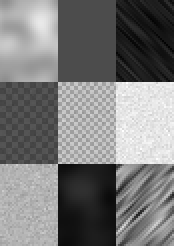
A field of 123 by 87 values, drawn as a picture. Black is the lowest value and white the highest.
It is made of 3 by 3 panels. Panel 1,1: high, smooth. Panel 1,2: low, flat. Panel 1,3: very low, slanting down to the right, faint in contrast. Panel 2,1: low, checkered, faint in contrast. Panel 2,2: high, checkered. Panel 2,3: very high, fine-grained, faint in contrast. Panel 3,1: high, fine-grained, faint in contrast. Panel 3,2: very low, smooth, faint in contrast. Panel 3,3: middling, slanting up to the right, strong in contrast.
